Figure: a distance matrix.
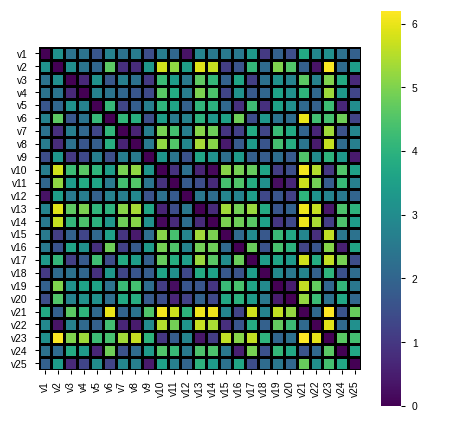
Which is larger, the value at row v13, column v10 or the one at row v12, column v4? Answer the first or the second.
the second
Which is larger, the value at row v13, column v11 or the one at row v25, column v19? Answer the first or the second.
the second
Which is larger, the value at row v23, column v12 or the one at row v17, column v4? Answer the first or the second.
the first
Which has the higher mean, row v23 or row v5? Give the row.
v23
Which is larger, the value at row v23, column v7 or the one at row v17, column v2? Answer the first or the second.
the first
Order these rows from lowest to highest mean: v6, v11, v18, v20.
v18, v20, v11, v6
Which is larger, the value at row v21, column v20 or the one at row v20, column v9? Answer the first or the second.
the first
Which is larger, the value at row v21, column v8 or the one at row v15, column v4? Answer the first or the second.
the first
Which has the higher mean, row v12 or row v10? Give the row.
v10
